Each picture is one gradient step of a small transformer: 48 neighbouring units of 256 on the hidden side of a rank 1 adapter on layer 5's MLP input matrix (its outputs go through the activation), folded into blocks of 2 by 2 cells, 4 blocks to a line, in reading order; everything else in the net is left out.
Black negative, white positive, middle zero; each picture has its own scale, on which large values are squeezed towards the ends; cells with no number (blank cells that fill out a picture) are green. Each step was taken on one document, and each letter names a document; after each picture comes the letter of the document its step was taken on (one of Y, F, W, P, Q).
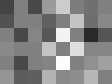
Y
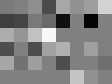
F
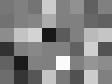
Y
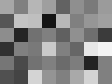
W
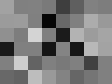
W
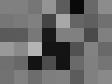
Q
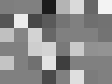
F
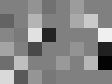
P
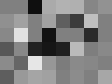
Q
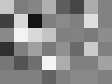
F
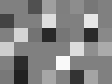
Y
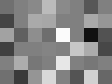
Y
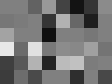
Q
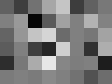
F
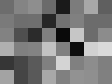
W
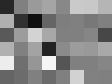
F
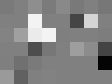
P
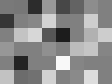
Y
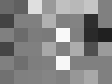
Y
